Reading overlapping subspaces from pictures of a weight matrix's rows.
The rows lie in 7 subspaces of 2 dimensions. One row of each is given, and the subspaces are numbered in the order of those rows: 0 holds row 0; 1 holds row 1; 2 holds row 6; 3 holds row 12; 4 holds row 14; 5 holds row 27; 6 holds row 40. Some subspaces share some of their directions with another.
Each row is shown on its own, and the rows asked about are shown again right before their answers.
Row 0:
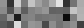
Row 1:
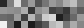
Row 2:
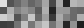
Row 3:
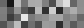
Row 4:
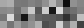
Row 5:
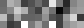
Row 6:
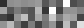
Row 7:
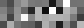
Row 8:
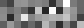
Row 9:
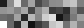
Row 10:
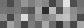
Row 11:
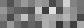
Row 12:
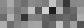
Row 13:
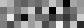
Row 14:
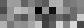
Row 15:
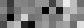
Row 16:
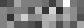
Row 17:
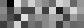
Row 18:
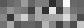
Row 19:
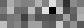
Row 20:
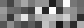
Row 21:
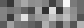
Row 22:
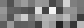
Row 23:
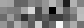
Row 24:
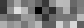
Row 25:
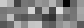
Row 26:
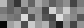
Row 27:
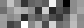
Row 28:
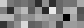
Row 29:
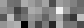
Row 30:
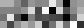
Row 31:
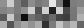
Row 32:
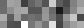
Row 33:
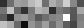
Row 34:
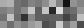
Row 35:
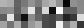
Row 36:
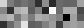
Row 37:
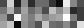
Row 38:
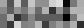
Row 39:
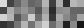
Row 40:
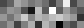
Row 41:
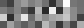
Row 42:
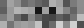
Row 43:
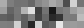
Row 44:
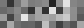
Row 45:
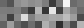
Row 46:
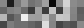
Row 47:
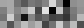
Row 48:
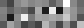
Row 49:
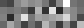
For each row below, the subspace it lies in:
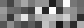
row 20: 4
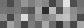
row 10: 1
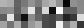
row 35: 5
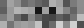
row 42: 4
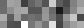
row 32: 5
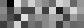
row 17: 0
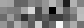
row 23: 6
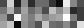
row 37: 0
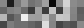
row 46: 2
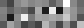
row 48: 6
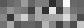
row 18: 0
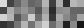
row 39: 2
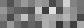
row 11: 4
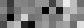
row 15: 6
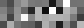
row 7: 3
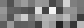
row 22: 4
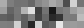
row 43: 6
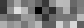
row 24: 4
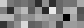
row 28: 3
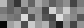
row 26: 1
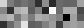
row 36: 3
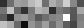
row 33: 3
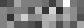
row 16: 1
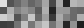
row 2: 2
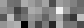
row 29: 5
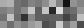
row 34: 5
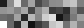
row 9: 1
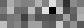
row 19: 3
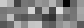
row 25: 1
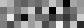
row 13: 2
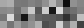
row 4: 5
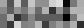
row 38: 0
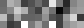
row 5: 5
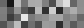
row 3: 0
